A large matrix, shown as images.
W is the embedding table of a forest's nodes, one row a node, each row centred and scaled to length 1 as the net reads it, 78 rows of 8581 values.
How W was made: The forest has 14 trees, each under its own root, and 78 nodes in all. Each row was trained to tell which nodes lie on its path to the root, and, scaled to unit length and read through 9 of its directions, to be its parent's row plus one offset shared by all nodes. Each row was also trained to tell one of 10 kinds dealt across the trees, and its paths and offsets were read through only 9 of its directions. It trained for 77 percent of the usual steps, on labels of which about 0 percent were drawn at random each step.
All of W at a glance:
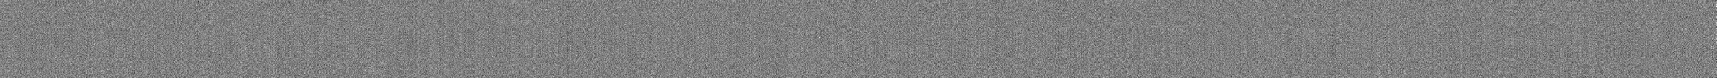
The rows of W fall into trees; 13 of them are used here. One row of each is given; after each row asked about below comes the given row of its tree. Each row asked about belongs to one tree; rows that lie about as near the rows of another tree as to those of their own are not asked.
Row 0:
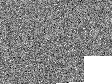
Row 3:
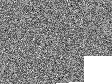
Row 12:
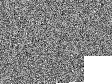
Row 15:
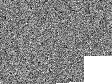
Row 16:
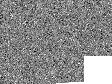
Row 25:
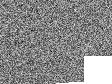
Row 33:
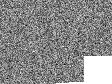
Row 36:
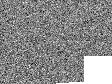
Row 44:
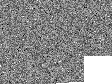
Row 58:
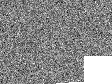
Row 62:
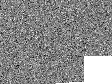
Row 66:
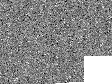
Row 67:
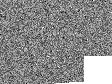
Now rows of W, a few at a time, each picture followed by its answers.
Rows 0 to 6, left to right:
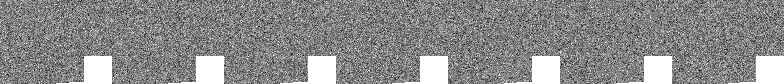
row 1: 36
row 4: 58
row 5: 58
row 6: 16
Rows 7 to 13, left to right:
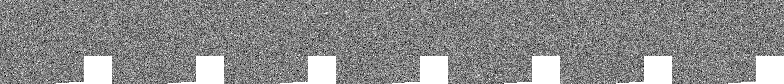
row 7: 67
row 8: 62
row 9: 33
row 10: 58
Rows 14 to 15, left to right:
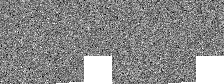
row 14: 15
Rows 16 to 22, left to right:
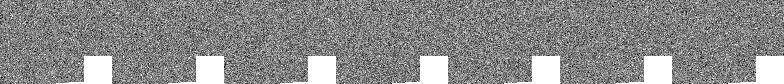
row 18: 3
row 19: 12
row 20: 36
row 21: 58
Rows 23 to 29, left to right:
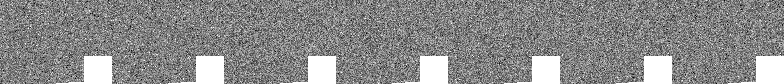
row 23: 58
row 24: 3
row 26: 62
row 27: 0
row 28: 66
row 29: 66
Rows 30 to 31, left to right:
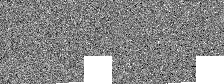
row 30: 66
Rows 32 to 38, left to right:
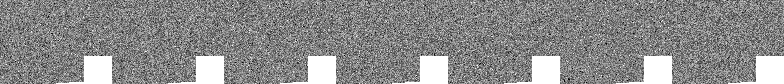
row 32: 67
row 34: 66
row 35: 36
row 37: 66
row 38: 36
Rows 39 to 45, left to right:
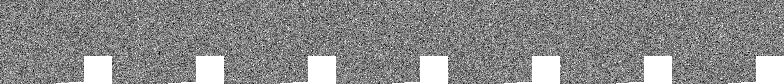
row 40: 15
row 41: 16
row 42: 36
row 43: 58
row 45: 12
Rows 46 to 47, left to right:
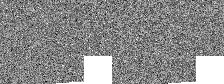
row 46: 66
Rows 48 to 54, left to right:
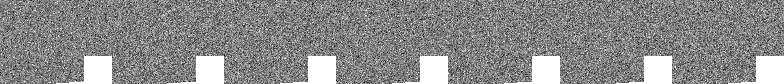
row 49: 67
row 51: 15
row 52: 25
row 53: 67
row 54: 36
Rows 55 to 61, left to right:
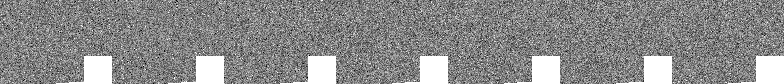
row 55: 12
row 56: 12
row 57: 15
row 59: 0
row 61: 62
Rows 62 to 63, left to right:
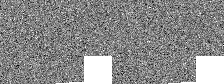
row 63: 58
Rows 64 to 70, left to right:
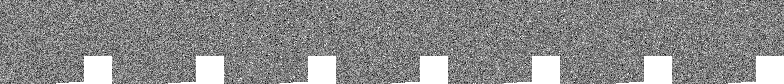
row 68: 33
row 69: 0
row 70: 36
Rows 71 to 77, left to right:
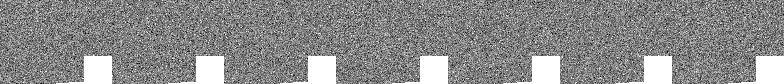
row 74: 25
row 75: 62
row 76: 66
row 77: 15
